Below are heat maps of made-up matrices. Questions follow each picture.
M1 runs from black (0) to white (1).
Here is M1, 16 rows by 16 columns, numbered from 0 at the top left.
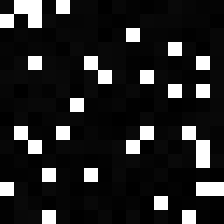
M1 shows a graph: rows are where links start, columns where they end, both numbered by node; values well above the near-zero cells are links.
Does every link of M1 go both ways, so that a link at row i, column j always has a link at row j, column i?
no
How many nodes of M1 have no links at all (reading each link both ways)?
1
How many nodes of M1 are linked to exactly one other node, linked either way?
2
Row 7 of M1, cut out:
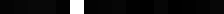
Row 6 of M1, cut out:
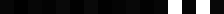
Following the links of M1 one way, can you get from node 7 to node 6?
yes
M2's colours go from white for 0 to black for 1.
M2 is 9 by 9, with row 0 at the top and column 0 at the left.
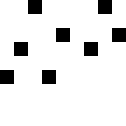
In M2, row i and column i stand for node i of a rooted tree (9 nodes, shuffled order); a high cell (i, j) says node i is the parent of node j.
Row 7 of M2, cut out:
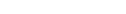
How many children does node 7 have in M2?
0
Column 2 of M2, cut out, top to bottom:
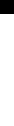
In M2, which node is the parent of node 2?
0
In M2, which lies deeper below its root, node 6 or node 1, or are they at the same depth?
the same depth
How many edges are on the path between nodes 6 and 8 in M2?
5
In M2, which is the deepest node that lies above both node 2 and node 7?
0
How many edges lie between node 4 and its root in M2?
3
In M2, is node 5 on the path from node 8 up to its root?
yes
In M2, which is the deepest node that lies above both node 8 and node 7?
0
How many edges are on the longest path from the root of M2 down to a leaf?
3
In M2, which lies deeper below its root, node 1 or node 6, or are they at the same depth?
the same depth
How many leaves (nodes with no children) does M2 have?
5
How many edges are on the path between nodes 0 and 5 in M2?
1
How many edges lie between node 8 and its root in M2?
3
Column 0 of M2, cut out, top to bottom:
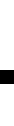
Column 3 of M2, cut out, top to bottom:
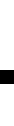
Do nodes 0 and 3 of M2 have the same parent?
yes
